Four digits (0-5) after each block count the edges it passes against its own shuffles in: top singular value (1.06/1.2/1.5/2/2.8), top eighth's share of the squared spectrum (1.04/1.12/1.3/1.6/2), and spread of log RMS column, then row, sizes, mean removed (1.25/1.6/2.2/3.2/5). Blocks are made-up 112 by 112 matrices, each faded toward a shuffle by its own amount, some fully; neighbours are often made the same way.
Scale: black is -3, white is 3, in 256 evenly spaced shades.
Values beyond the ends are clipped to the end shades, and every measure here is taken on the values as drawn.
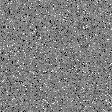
3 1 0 0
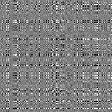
5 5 4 4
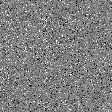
2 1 1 0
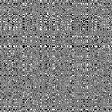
5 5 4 4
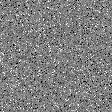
0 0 0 0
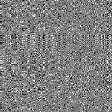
5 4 3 3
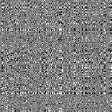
5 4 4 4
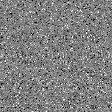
3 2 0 1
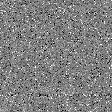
2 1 0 1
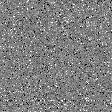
3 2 0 1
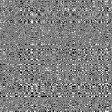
5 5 3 4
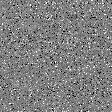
2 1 0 1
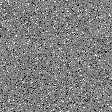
1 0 0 0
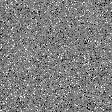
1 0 0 0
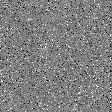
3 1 1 0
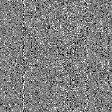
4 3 3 1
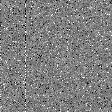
3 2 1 0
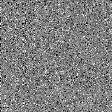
3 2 2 0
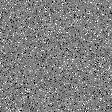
0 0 0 0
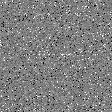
2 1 0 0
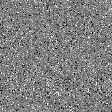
3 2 0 1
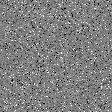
0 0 0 0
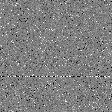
3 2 0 1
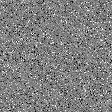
1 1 0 0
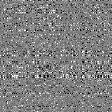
4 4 2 3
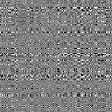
5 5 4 4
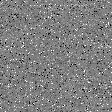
1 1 0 1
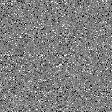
3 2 1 2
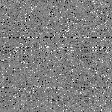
4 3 1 2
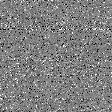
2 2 0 2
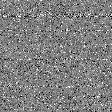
1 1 0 2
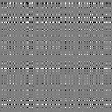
5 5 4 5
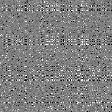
5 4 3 3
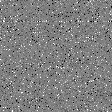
3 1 0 0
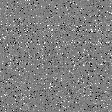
3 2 0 1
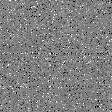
3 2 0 1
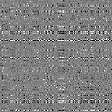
5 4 3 4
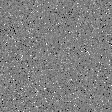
0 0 0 0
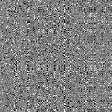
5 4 3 2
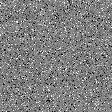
0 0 0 0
